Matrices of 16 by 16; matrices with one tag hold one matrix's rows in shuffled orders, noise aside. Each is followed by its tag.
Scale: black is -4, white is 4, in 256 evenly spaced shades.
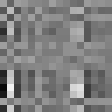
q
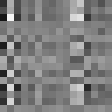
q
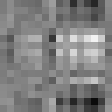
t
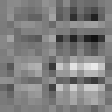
t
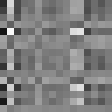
q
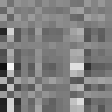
q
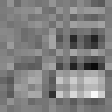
t
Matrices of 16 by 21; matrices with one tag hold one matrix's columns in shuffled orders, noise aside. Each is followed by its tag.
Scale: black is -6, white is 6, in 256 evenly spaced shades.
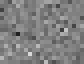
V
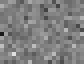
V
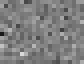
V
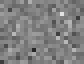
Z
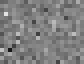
Z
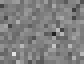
V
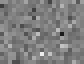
V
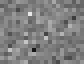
Z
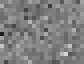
V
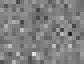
V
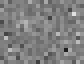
Z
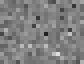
V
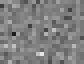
V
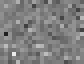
V
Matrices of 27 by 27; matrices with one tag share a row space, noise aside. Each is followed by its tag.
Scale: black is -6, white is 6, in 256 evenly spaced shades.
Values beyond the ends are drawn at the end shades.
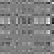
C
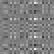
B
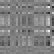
C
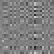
B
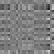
C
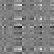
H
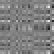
C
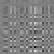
B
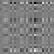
B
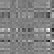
C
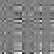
H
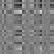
H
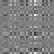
B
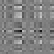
H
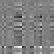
H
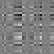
H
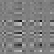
H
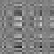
H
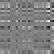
C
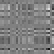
C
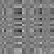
H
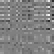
C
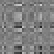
H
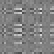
H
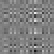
B
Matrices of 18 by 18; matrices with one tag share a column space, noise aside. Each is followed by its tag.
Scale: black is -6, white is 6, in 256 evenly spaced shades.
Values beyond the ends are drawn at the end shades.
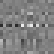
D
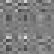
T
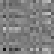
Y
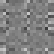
Y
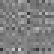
Y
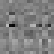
D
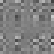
T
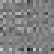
Y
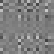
T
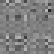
T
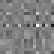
D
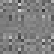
T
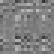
T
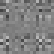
T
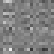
Y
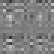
T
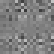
T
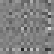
Y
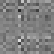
T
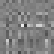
D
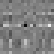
D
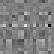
D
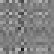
Y
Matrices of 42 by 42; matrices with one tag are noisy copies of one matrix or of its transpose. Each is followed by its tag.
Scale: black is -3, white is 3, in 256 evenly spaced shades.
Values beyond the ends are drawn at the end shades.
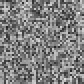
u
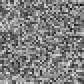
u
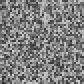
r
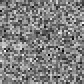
r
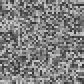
u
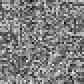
u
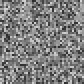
u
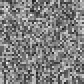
u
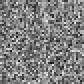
r
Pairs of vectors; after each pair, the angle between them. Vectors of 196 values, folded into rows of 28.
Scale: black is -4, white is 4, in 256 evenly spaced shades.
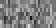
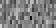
partly aligned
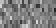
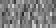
orthogonal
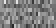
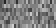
nearly opposite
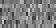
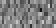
partly opposed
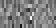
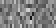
nearly opposite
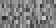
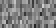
orthogonal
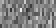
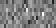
partly opposed
